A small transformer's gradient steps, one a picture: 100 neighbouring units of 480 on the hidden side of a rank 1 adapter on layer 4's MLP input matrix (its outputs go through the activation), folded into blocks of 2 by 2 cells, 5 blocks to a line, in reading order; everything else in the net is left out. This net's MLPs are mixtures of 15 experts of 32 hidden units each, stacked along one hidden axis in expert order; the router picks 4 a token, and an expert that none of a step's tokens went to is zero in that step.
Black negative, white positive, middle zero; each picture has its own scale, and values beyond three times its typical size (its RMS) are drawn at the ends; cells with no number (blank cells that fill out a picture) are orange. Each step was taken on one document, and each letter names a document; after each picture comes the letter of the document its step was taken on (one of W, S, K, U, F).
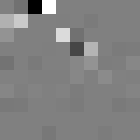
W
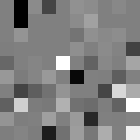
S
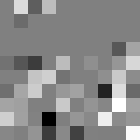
S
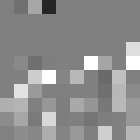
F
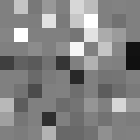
F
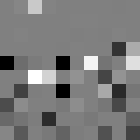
F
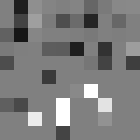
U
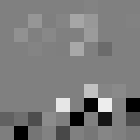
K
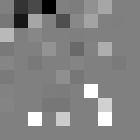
U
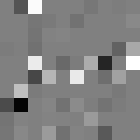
F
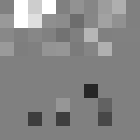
U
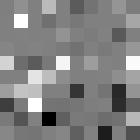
S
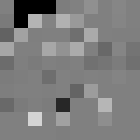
U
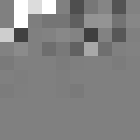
W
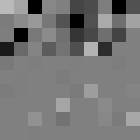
W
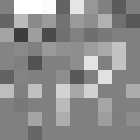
W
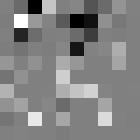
U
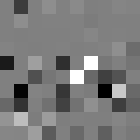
S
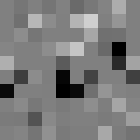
K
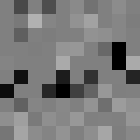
K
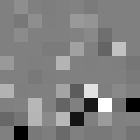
K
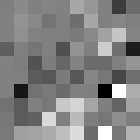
S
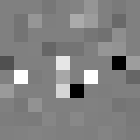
K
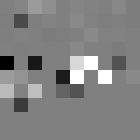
W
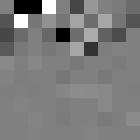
W
